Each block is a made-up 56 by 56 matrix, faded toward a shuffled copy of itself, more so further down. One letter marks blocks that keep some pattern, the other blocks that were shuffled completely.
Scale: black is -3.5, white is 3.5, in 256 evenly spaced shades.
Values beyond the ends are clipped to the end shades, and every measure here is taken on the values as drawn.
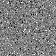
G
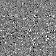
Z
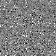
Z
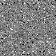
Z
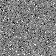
G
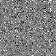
Z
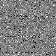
Z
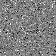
G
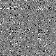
Z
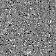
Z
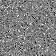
G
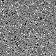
G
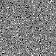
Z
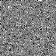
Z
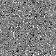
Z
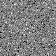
G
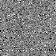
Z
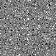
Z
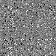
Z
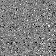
Z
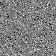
G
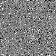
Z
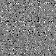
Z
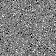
G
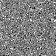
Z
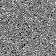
G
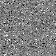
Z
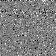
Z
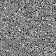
G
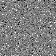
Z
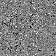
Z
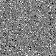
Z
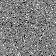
G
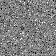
G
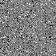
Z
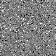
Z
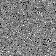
G
